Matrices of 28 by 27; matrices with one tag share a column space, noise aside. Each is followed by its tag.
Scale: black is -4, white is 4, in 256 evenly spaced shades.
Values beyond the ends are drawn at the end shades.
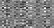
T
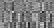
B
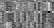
B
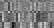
B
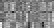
B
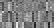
B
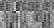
B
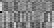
B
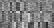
B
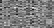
T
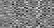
T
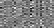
T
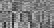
B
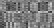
B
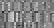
B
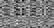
T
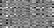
T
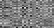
T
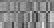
B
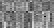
B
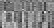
B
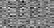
T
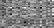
T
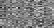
T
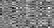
T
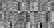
B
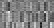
B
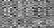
T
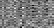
T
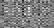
T
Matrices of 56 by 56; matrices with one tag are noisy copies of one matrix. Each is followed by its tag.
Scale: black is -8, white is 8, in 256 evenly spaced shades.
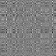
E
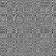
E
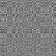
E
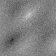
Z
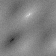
Z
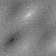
Z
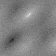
Z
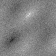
Z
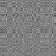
E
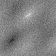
Z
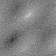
Z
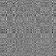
E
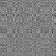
E
